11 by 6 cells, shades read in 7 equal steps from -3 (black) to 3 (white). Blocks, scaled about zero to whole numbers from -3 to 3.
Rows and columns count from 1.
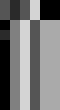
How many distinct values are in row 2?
4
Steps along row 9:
up up down up same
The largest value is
2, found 11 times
